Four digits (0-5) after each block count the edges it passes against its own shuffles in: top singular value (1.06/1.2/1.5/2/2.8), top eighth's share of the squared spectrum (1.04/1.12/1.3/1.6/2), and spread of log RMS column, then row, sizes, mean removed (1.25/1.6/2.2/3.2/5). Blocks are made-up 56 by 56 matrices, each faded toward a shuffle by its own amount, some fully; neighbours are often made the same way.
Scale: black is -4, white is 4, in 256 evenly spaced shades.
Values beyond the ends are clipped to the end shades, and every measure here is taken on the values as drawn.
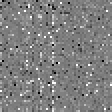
3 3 1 0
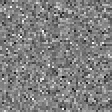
2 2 0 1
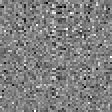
4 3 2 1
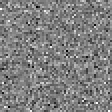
3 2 1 1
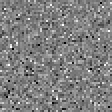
2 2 0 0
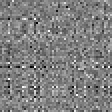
4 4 2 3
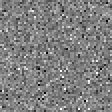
2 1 0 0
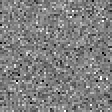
0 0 0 0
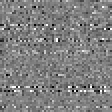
2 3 0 3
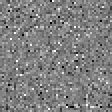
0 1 0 1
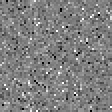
0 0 0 0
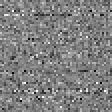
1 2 0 3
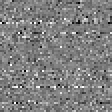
2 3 0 3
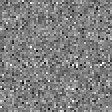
0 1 0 2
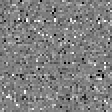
1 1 0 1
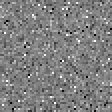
0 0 0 0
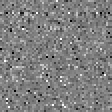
2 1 0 1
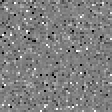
0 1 0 0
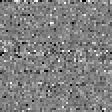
1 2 0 3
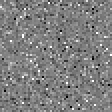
0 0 0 0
